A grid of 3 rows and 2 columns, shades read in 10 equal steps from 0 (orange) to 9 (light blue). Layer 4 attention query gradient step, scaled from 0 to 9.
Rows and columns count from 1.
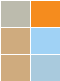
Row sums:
6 13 12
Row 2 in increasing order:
4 9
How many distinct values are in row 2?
2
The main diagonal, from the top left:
6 9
